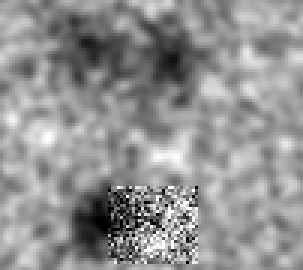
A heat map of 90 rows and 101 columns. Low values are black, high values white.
An odd patch, rougher than its surroundings, sits in the bottom middle. Values change most from cell to cell in the bottom middle. Overall the values sit about 60% of the way up the scale. Three dips sink into the field.
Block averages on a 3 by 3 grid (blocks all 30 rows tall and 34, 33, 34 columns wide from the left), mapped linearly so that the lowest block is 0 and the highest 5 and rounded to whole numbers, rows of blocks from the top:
2 0 4
5 4 4
2 2 4
